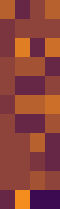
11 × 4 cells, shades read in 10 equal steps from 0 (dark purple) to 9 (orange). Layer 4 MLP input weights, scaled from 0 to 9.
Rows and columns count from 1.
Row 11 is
2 9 0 0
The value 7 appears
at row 3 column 4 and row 6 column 4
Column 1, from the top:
6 3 3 4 4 3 4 4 4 4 2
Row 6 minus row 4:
-1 1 1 5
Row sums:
18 15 20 16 12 22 13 16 13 17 11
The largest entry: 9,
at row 11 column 2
